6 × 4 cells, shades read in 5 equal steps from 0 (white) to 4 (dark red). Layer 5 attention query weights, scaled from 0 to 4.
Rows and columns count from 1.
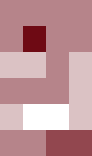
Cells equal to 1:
6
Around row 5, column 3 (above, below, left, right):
2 3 0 1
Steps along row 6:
same up same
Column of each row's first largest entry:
1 2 3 1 1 3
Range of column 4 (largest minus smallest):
2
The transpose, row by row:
2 2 1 2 1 2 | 2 4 1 2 0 2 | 2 2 2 2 0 3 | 2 2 1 1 1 3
